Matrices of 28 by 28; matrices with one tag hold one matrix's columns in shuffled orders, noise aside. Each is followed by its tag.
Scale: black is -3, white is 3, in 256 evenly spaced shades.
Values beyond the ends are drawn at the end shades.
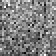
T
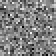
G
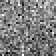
T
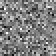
G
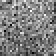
T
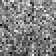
T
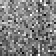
T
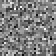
G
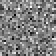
G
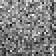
T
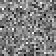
G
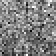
T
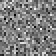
G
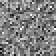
G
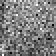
T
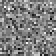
G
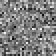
G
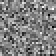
G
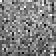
T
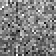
T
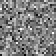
G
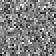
G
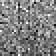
T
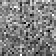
T
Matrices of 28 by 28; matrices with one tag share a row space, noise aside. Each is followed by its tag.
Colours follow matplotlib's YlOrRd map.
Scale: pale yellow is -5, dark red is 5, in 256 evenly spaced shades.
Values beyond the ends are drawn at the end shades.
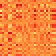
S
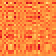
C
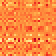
C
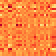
S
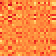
S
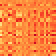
S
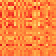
C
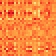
C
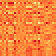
C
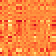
S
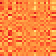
S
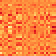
S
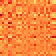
S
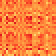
C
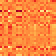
S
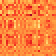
C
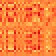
C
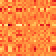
S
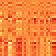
S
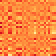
S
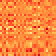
C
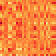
S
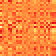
S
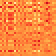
C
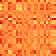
S
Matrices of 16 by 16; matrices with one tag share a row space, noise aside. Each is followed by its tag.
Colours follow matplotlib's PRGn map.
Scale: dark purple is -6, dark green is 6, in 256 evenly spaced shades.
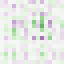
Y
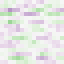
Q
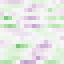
Q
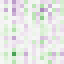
Y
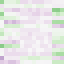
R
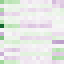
R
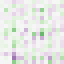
Y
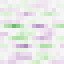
Q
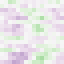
Q
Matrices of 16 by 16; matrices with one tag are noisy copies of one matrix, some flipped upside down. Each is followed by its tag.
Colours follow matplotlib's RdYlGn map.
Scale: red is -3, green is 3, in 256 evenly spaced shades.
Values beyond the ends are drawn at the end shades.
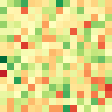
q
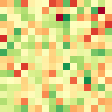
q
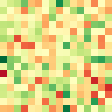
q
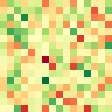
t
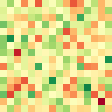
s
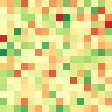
q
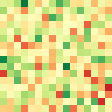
q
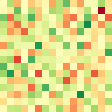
s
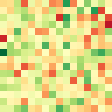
q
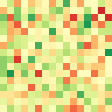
s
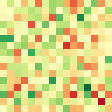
s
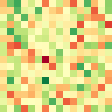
t
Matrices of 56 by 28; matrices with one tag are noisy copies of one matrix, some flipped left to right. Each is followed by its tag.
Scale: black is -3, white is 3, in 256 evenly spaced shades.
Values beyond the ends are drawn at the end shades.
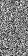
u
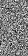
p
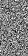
p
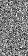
u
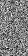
u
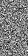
p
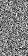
u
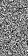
p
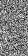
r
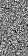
p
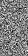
p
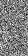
r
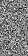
p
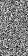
u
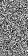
p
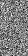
u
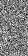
r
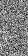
r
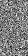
u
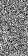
r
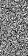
p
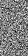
p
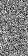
r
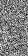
r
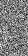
r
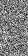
r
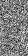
r
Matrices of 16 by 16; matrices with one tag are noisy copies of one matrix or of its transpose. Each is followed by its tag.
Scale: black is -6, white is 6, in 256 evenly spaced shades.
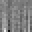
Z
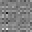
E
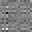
E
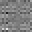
E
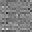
E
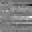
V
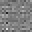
E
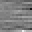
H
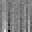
Z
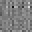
E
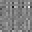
E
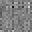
E
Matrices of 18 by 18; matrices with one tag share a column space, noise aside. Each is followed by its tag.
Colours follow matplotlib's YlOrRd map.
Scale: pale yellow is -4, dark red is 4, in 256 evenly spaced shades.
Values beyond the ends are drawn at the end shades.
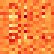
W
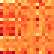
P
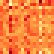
P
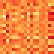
W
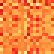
P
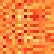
W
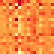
P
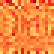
P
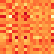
W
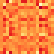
P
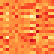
W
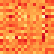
W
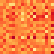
W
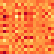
W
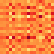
W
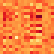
W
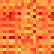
W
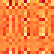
P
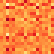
P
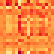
P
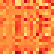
P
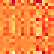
P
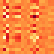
W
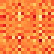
W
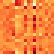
P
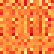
P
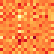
W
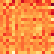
P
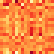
P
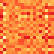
W
